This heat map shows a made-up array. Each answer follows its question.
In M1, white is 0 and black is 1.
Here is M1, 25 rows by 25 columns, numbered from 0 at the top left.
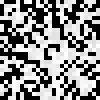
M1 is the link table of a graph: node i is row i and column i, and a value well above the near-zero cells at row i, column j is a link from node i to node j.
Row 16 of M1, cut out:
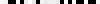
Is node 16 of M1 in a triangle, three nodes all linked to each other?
yes
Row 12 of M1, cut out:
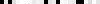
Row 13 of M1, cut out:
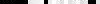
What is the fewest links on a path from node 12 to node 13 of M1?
2
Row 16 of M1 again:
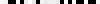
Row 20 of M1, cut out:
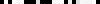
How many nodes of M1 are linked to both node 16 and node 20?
1
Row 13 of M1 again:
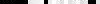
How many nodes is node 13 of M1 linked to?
10
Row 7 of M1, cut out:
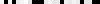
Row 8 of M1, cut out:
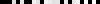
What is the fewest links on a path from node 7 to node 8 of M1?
1
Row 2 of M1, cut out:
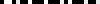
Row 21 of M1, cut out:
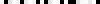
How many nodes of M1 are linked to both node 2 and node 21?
3
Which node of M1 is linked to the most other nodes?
node 2
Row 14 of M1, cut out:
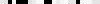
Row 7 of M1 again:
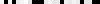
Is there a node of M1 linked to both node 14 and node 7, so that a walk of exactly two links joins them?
no
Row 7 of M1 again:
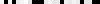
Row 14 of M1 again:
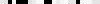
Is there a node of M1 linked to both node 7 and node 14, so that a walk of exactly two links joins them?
no
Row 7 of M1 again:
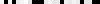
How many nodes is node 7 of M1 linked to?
9
